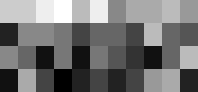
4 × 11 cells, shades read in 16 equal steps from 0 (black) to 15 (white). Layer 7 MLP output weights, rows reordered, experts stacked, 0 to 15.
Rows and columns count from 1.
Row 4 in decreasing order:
10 10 9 4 4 4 2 2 2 1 0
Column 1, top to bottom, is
12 2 8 1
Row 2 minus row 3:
-6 2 7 0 3 -1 1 1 10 0 -6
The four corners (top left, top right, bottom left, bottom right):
12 9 1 2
